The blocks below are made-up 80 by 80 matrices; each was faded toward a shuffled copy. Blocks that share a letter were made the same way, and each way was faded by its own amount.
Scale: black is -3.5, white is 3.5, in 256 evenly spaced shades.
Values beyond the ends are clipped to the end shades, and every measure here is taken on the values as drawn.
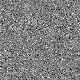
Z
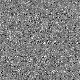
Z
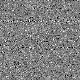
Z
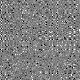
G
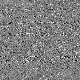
Z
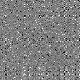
G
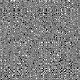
G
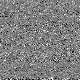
Z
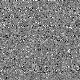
Z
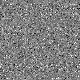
Z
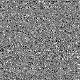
Z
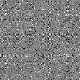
G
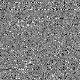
Z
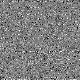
Z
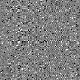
G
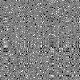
G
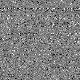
Z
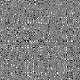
G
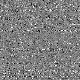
Z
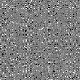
G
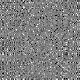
G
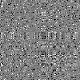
G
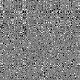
G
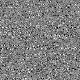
Z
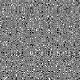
G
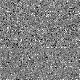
Z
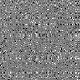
G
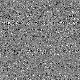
Z
